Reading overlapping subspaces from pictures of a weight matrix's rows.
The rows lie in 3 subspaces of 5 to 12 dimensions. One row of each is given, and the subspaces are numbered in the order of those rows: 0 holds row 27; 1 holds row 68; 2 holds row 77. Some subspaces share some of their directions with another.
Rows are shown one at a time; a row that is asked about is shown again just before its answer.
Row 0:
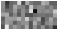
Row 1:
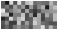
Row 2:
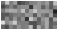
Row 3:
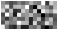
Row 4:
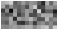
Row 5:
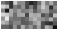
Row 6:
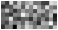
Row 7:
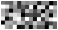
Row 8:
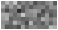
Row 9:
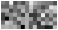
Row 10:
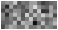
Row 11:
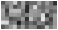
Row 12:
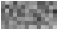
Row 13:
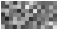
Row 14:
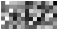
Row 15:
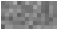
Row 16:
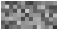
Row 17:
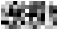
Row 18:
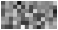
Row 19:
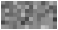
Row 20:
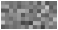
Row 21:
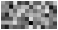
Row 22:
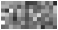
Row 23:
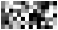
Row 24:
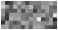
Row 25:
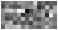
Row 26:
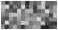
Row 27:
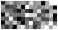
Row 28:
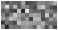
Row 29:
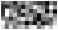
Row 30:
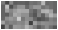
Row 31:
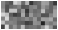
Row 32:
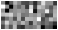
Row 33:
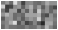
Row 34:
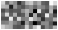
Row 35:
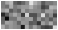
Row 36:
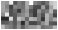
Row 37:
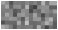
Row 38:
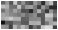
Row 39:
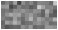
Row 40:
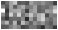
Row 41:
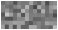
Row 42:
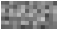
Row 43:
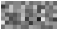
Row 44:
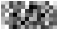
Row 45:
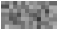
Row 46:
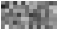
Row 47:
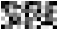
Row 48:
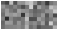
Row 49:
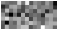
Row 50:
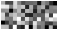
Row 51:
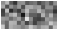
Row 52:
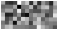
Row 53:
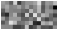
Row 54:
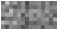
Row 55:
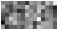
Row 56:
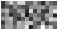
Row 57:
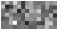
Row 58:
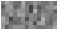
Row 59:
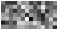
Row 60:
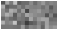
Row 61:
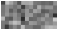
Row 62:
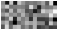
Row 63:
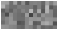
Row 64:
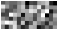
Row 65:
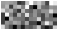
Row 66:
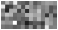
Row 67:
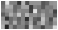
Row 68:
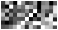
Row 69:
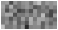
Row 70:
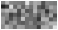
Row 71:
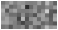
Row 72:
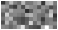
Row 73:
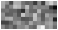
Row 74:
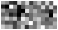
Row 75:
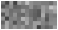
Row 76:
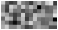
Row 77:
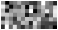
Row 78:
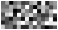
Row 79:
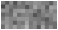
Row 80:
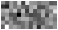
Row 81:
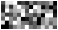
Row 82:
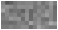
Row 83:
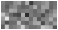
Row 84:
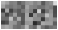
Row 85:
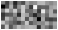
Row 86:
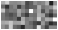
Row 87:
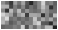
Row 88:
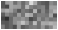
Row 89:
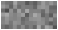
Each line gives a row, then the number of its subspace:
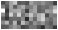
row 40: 1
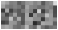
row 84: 1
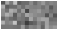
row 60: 2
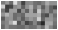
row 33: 2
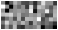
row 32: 2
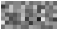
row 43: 0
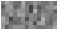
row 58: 2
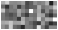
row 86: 0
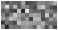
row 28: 2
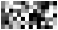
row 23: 0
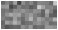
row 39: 0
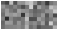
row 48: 0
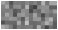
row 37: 1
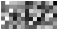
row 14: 0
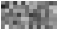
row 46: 2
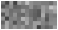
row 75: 0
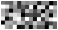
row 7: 0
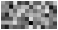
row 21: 0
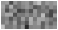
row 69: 0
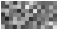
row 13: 1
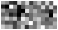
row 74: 0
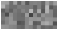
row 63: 1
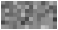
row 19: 0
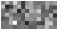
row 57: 2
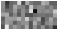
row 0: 2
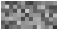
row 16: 2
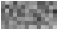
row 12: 1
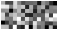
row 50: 0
